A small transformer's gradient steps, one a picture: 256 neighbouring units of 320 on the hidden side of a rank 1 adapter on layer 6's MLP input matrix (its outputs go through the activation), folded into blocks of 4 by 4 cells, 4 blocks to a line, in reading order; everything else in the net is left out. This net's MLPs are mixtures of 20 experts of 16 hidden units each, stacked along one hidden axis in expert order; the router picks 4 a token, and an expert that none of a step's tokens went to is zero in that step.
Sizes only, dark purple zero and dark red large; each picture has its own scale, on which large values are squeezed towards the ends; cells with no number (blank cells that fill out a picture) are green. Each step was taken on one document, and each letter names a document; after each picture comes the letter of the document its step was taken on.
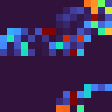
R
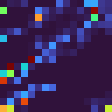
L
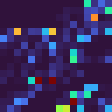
R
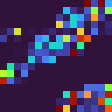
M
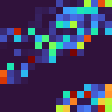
M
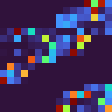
M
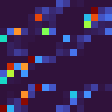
L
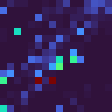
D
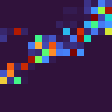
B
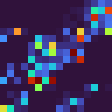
B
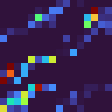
L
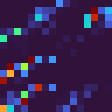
L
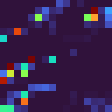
L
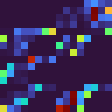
R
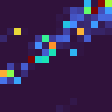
B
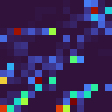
R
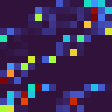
L
